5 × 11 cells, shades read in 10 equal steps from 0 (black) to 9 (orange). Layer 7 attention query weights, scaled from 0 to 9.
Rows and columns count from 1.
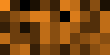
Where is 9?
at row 1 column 1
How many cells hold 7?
9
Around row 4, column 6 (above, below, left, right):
5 4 7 7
